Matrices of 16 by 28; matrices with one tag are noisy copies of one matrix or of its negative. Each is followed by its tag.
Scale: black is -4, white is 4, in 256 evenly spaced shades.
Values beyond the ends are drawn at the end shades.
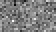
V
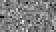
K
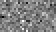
K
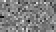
K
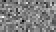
K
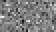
K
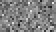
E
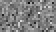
E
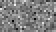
V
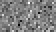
E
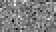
V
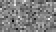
V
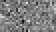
K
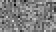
V
